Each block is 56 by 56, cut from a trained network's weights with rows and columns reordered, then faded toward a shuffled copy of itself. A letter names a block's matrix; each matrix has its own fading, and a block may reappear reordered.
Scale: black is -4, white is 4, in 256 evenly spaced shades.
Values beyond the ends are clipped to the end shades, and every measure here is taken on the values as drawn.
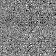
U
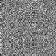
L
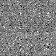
U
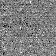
U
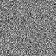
L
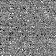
U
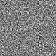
L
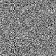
L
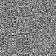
L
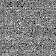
U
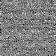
U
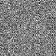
L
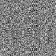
L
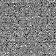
U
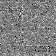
U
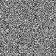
L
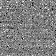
U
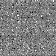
U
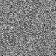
L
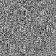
L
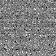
U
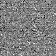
U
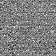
U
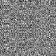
L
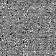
U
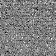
U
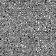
U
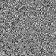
L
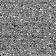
U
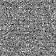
U
